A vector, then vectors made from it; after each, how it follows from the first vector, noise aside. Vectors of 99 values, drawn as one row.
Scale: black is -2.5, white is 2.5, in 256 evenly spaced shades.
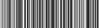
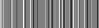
partly zeroed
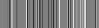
partly zeroed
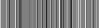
partly zeroed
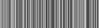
shrunk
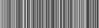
shrunk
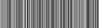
shrunk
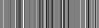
partly zeroed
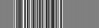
partly zeroed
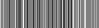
partly zeroed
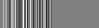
partly zeroed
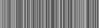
shrunk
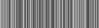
shrunk
